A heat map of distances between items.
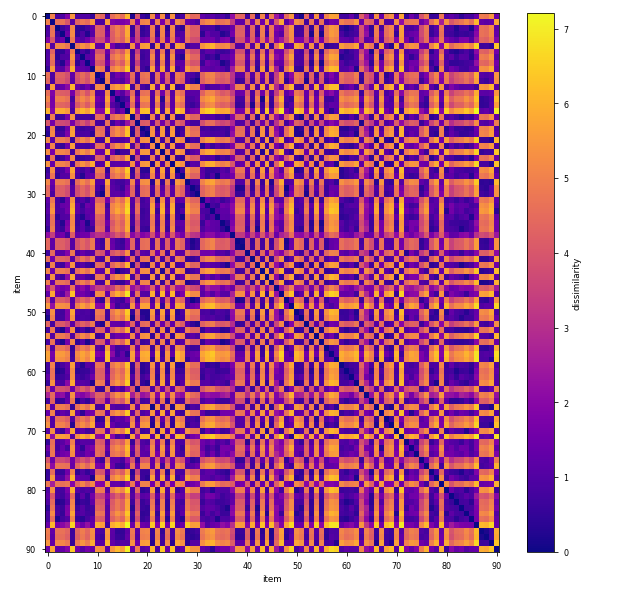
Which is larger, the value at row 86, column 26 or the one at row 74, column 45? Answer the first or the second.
the second
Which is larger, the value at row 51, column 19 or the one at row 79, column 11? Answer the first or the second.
the second
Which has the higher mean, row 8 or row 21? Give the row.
21
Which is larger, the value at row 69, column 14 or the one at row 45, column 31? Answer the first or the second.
the second
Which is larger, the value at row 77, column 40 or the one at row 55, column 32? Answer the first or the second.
the second
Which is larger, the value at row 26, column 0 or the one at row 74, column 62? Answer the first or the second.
the second
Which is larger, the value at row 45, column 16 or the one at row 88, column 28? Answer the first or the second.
the first
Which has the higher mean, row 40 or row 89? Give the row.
89
